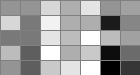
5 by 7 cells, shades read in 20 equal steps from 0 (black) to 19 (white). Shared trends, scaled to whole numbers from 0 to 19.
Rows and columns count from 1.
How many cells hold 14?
3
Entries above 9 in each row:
7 5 5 4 4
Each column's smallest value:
9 7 15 13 13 0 4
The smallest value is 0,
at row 5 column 6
